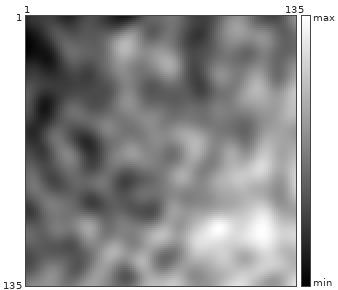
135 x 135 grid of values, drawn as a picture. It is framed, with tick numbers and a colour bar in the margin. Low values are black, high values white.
Slope: up to the bottom right. Ninth with the lowest average: top left. Ninth with the highest average: bottom right. Grain: smooth.
